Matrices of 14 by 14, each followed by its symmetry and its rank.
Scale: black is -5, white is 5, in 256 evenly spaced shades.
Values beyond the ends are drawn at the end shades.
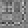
antisymmetric, rank two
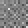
symmetric, rank three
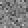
neither, full rank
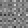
antisymmetric, rank two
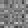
antisymmetric, rank two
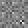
symmetric, rank three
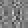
neither, rank two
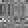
neither, rank three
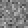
neither, full rank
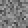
neither, full rank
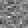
neither, rank three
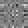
neither, rank two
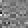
neither, rank three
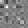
symmetric, rank three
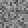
neither, full rank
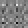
neither, rank two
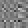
neither, rank two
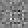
antisymmetric, rank two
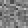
neither, rank three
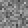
neither, full rank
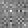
symmetric, rank three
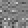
neither, rank three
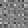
antisymmetric, rank two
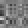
neither, rank two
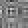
antisymmetric, rank two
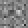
neither, rank three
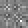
symmetric, rank three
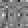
neither, rank two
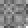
symmetric, rank three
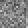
neither, full rank
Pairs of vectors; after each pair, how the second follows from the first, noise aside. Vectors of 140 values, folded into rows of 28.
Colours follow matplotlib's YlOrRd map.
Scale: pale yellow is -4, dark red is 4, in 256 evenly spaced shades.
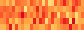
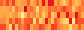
negated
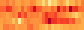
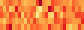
shuffled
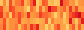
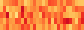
shuffled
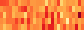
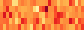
shuffled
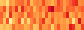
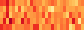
negated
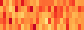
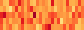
shuffled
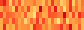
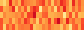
negated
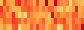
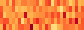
shuffled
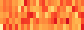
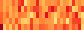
negated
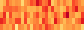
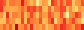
negated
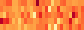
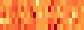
negated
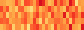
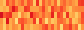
shuffled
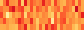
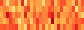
negated
